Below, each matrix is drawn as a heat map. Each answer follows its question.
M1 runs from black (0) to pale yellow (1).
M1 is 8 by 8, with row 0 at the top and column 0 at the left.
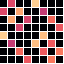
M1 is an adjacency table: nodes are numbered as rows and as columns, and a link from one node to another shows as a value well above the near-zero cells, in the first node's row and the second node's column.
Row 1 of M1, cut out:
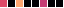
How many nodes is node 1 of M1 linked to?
3
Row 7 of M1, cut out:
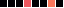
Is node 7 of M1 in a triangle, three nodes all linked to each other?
no
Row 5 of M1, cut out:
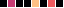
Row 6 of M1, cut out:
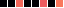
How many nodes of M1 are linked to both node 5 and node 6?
0
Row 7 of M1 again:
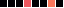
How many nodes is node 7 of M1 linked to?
2
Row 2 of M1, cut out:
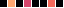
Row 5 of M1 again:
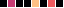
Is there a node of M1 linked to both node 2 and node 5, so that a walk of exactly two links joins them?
yes
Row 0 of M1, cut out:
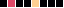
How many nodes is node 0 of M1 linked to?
2
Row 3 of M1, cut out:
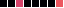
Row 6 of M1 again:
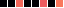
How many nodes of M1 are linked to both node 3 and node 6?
2
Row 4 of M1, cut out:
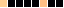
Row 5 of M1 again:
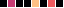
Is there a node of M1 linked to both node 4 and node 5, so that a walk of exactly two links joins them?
no
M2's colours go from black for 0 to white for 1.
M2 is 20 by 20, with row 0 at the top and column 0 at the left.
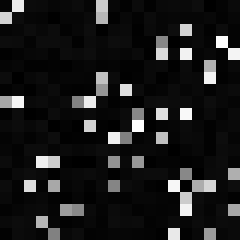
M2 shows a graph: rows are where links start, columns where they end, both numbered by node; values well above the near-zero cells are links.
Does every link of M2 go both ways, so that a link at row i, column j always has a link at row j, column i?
yes
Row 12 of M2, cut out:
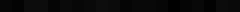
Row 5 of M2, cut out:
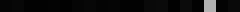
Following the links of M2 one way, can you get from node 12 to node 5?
no
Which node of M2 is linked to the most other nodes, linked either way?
node 15
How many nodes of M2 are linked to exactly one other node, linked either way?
4
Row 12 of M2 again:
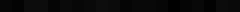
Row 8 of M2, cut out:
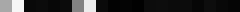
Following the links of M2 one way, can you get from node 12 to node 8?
no
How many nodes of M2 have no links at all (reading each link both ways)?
1
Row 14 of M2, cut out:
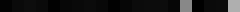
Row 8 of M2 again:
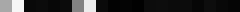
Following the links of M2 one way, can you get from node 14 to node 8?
yes
